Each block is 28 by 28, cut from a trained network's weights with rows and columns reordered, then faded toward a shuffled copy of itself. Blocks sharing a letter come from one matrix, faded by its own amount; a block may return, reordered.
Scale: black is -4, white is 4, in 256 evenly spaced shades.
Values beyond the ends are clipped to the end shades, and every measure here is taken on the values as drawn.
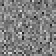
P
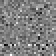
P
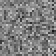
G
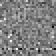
P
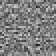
G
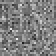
G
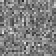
G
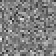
P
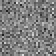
G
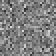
G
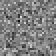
P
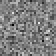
P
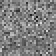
G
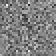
G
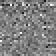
P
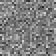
P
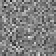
G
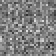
P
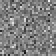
G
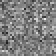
G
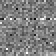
P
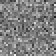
G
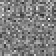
P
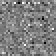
P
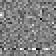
P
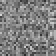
G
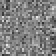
G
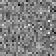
G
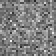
P
